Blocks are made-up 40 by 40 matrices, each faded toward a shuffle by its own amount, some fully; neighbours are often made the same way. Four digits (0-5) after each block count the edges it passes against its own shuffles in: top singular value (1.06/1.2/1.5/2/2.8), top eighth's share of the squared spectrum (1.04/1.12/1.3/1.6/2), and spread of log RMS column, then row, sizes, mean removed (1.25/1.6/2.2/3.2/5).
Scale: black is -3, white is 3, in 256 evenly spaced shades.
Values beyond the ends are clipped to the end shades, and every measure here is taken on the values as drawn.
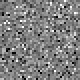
2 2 1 0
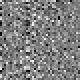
3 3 2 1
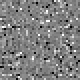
2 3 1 0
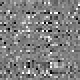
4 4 2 2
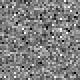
0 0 0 0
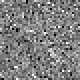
0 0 0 0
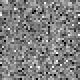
0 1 0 0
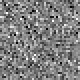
0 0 0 0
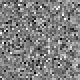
0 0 0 0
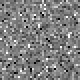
0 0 0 0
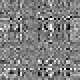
4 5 3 3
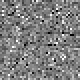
2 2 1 0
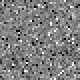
0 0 0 0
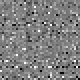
3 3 0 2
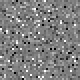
0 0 0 0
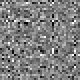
4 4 2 2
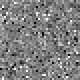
0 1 0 0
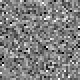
2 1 1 0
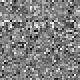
3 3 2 2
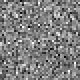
2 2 0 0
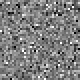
1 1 0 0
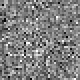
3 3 0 1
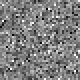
1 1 0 0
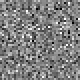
3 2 0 1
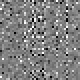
3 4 3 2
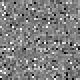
1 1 0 1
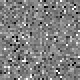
0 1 0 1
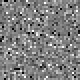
0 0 0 0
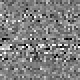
2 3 0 3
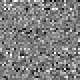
1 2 0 3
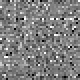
1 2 0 2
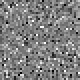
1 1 0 0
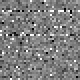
2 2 0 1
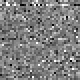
2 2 0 2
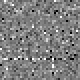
2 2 0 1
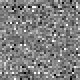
1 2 0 1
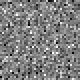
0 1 0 0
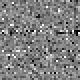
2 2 0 2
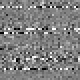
2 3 0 3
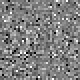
3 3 1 0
